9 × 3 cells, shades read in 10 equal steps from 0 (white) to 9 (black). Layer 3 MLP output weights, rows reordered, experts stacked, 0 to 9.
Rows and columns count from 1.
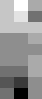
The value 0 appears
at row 1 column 2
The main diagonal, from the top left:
2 1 2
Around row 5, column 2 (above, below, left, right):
4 4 4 4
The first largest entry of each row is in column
3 3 1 1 1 1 1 2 2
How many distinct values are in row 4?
2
